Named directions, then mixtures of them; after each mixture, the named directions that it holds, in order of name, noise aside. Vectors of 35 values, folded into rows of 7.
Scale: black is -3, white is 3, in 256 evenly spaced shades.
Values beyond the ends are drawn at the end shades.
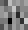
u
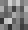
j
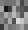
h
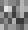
h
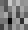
u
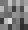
j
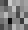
u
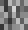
h, u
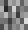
h, u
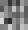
j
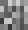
j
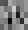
u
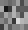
h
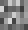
h, j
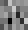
u
